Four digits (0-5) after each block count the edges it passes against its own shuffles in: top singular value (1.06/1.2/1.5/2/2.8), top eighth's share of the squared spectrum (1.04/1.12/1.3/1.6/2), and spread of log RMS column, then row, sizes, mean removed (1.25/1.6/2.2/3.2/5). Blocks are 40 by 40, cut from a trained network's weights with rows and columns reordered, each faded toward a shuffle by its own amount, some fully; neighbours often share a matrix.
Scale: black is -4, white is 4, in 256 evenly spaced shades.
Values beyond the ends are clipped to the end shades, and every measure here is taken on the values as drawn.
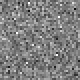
0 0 0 0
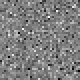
1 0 0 0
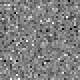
0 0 0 0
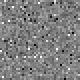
0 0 0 0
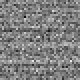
3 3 0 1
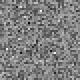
0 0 0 0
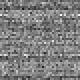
3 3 0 2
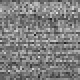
3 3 0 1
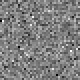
0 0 0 0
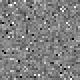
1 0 0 0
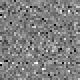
2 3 0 1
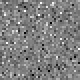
1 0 0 0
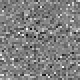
2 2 0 1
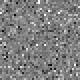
1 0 0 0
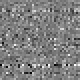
3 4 0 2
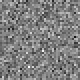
2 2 0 1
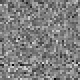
2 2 0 1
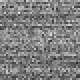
3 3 0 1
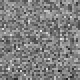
1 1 0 0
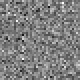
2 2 0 0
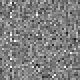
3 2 1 1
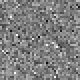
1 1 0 0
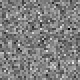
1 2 0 0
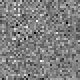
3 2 1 1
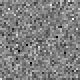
1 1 0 0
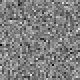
1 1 0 0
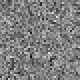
2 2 0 0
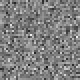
2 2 0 0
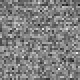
2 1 0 0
